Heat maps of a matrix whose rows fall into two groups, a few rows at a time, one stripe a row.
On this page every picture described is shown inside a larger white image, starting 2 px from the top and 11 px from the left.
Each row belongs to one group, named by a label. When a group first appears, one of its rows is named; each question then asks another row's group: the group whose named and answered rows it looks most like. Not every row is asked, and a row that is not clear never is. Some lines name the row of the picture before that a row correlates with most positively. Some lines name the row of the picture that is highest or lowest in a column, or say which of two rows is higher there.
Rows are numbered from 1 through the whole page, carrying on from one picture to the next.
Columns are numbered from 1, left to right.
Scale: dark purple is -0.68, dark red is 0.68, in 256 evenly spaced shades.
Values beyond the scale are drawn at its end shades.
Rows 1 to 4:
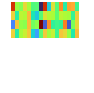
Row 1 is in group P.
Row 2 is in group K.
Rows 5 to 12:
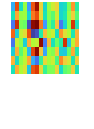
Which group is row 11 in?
K
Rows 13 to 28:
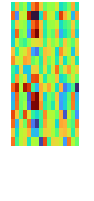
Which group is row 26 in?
K
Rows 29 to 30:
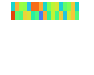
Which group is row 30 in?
P
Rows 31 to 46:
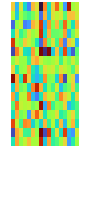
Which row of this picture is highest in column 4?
39
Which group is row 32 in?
P
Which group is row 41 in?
K
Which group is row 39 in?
P
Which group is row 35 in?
P
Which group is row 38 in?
K
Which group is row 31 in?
P
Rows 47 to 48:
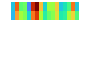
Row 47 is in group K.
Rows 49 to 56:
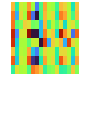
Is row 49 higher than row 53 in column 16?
No
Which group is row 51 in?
P
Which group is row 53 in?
P
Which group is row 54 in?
K
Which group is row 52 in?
K
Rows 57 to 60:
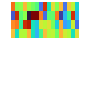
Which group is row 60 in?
K
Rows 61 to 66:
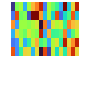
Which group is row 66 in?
P
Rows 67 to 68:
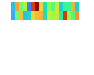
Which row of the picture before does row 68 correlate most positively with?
61
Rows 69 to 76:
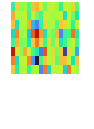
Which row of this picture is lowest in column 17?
74
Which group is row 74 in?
P
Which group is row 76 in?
P
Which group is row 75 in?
K
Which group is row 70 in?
P
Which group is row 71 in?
K
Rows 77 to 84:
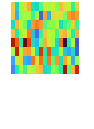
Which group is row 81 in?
P
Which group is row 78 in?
P
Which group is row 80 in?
K
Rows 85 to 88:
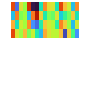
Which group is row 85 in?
K
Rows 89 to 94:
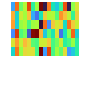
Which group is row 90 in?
K
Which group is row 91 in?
P
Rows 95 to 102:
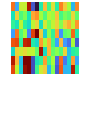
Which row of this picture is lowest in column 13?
98
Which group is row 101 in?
P
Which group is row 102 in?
P
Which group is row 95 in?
K
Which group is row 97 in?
P
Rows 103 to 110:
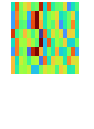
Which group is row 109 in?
P
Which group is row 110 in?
K
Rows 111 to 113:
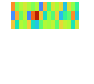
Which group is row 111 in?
P
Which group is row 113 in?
K
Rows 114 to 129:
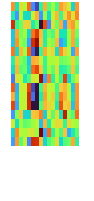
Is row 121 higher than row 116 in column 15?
No
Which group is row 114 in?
K
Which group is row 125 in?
K
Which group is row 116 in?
P
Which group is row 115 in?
P
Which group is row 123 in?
K
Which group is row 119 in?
K
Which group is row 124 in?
K
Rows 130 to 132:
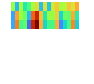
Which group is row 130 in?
P
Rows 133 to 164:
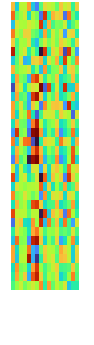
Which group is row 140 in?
P
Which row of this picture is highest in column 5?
161
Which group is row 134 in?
P
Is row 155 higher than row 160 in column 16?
Yes
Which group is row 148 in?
K
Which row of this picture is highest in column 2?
147
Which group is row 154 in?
P
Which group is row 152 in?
P
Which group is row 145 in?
K
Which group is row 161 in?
K
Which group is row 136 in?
P
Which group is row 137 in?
K
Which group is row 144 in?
P
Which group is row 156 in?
P
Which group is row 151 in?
P
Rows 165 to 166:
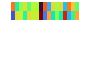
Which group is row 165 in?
P
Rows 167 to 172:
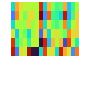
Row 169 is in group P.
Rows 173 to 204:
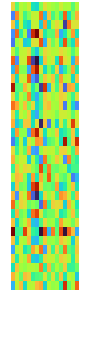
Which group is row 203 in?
P
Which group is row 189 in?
K
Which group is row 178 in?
K
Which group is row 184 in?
P
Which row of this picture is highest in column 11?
198
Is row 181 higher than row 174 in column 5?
Yes
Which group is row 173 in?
K
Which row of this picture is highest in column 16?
186
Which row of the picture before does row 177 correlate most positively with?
168
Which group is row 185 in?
K
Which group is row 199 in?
K
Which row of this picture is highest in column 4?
198
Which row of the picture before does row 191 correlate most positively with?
167
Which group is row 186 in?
P
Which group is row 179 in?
K
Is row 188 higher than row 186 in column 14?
Yes
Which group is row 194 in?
K
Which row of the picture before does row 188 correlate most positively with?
169
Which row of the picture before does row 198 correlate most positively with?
171
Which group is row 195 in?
P
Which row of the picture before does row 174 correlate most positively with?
168
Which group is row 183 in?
K
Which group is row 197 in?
K
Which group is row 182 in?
P
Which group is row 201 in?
K
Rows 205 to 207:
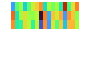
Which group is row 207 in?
P
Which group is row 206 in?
P
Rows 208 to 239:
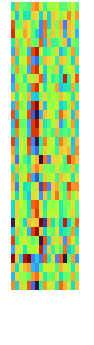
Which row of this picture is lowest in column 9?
232
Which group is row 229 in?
P
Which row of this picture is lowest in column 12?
236
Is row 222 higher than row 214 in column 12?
Yes
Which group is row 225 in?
P
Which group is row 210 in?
P
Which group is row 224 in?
K
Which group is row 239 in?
K
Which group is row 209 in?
P
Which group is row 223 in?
K
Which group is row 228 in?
P
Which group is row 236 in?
P
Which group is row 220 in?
K
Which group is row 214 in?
K
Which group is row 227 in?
K
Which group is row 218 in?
K
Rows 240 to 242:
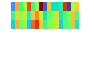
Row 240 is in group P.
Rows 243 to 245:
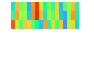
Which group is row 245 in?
P
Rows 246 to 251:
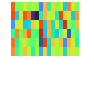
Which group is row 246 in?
P
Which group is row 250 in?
P
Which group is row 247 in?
K
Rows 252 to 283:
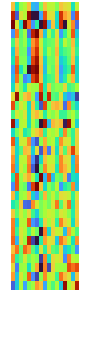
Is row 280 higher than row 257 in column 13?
Yes
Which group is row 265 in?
P
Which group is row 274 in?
P
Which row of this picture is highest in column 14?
283
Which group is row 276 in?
K
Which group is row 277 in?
P
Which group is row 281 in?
P
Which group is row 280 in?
P
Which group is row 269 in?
K
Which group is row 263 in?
P
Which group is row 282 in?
K
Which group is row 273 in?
K
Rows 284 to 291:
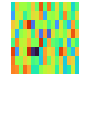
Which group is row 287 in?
P
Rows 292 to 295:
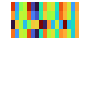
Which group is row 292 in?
K
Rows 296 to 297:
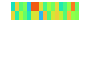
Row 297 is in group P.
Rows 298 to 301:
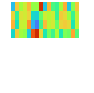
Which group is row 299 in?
K
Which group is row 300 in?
K
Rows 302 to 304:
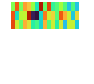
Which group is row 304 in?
P
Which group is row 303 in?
K
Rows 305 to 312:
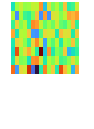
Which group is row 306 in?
P
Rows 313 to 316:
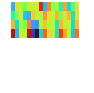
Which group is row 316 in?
K
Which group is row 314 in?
P
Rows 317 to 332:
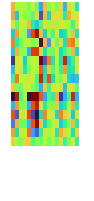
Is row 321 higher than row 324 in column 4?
Yes
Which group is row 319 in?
K
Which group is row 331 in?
K
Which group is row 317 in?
P
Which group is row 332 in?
P
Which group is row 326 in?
P
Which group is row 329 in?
K
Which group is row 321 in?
P
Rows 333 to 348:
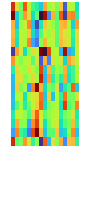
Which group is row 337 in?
K
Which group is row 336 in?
K
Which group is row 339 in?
P
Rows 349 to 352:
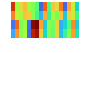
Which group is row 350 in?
P
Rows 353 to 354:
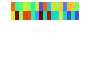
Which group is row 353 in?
P
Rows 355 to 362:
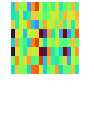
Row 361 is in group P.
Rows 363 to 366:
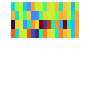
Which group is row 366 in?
K
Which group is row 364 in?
K
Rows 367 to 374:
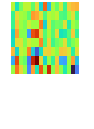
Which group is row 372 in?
K
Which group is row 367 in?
P
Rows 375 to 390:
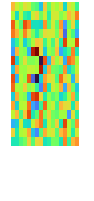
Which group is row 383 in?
K
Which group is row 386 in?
K
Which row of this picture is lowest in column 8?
381
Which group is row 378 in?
P
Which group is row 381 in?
P
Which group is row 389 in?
K
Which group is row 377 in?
P
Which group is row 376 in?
P
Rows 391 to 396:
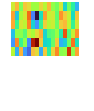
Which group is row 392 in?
K
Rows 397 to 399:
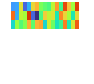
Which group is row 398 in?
K
